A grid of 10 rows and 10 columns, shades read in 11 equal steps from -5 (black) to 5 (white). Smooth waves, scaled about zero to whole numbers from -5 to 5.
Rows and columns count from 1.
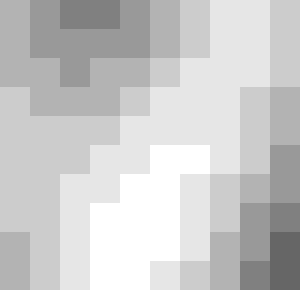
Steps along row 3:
same down up same up up same same down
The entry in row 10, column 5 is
5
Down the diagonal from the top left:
2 1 1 2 4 5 4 3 1 -1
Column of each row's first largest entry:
8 8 7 6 5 6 5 4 4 4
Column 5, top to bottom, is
1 1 2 3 4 4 5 5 5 5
